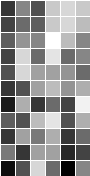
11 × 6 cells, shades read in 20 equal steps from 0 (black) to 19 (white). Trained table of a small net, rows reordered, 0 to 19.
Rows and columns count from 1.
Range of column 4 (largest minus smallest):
11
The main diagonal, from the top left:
4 8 10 17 11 13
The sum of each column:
54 108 110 150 94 124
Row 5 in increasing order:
6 8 11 12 12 16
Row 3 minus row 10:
-2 7 -2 7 11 5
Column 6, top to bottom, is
15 14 10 10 8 13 18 13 8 5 10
